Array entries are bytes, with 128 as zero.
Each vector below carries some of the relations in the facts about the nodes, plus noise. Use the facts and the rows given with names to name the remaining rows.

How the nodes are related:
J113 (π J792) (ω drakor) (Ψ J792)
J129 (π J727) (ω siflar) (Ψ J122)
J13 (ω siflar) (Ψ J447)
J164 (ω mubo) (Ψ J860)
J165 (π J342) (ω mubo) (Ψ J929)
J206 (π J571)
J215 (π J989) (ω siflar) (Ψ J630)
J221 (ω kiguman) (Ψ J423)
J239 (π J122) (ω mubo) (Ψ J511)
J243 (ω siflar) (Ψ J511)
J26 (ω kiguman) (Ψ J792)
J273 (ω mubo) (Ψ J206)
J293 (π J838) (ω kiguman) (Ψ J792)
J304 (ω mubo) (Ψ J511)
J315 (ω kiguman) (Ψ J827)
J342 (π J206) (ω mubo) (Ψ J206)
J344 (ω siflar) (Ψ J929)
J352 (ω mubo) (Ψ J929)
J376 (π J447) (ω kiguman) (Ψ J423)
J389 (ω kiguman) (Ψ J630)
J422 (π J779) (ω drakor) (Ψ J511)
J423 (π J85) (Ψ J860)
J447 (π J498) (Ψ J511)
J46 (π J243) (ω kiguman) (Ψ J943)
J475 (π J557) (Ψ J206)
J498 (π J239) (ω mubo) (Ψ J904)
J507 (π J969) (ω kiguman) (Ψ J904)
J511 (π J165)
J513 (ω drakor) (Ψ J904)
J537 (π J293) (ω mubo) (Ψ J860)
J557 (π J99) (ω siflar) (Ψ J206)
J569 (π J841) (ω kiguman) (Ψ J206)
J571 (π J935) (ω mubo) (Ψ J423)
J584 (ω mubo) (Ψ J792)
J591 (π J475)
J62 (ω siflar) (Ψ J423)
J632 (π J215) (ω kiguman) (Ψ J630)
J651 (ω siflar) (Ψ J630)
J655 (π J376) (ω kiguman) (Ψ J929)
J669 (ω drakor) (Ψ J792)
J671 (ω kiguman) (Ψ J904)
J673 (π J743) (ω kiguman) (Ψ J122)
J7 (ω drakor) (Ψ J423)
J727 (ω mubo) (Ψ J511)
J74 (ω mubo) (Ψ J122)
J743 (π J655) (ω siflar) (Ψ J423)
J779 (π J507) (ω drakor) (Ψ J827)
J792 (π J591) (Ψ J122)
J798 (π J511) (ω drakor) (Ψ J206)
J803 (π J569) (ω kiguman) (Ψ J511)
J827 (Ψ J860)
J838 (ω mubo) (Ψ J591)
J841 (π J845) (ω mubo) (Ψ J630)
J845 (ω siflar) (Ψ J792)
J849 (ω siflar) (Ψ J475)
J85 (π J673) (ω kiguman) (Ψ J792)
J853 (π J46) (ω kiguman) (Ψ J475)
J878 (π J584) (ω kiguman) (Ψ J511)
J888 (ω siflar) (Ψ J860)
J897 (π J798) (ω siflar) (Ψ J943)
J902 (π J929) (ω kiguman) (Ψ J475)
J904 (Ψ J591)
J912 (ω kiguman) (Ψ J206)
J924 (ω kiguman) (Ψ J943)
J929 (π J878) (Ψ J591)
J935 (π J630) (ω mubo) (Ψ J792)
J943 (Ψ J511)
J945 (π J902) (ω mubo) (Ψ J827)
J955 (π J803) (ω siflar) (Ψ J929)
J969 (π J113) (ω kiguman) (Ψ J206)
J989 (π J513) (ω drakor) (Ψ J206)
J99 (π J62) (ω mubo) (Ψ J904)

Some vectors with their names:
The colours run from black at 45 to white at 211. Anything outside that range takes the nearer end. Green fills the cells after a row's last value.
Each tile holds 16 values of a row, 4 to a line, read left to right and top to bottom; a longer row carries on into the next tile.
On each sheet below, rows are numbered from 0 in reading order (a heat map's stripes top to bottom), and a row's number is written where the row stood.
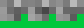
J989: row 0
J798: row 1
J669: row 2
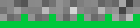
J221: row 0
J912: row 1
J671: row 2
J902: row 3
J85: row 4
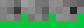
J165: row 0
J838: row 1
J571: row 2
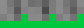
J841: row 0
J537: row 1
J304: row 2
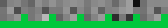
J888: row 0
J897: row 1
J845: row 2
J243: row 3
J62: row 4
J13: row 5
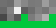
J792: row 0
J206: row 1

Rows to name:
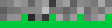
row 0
J929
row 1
J557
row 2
J655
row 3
J630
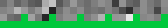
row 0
J315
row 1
J779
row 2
J827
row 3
J511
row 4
J423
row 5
J342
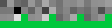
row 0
J743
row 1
J447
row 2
J129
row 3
J344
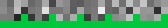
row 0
J113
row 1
J475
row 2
J376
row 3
J591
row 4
J122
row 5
J498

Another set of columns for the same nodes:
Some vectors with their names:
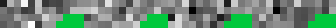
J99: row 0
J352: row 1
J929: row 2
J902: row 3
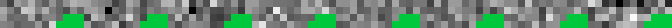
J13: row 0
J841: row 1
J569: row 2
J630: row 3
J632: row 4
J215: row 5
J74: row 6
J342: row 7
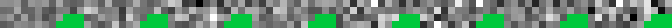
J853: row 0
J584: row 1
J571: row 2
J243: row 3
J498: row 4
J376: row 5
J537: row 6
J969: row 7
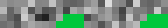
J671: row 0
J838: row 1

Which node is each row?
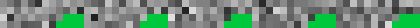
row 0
J7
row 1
J669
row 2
J62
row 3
J888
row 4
J955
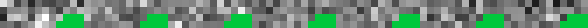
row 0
J165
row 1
J221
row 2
J904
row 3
J897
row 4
J989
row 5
J315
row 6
J945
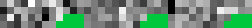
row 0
J507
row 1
J798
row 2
J792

